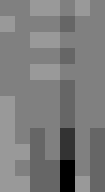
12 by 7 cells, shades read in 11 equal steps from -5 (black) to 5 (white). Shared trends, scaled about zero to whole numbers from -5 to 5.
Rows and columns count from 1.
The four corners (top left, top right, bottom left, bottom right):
0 0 1 -1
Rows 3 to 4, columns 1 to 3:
0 0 1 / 0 0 0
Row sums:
3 0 2 -1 2 -1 0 0 -4 -3 -7 -5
